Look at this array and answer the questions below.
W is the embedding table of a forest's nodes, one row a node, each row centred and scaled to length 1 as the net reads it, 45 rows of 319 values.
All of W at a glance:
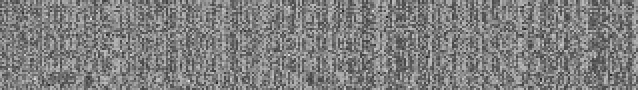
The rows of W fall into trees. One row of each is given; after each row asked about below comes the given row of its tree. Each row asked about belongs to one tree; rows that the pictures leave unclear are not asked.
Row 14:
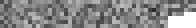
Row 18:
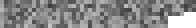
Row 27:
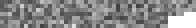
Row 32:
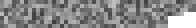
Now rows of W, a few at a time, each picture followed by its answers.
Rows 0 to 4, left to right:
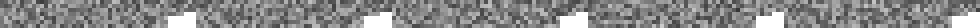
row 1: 32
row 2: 32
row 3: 27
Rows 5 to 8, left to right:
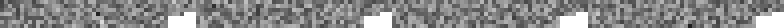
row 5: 27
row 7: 32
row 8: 32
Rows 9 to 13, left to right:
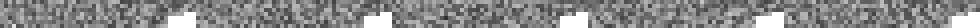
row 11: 14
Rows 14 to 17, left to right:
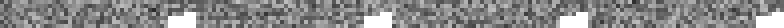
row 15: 27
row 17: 18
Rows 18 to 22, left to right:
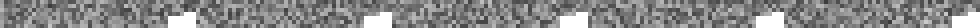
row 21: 32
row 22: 32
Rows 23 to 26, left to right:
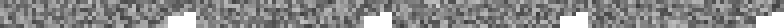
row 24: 32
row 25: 14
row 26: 18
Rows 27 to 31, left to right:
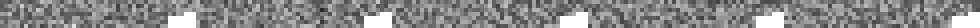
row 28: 18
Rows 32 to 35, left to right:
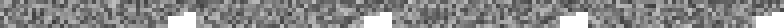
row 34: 32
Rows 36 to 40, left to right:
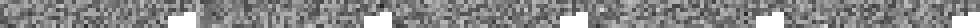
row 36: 14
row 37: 18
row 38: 14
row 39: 14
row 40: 14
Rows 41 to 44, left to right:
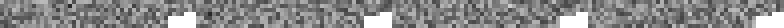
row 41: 14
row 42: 18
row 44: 32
